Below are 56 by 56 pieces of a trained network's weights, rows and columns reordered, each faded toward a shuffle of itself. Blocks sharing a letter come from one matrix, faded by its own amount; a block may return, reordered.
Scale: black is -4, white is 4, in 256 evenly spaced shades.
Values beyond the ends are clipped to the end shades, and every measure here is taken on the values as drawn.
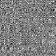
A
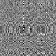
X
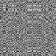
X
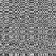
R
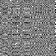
X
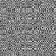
X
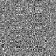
A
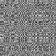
X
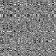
A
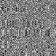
A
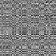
R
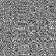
A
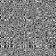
A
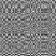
R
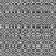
R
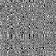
A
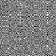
X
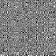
A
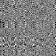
A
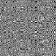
A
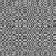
R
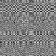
R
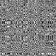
A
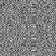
X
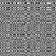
R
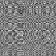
R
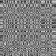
R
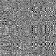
A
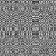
R
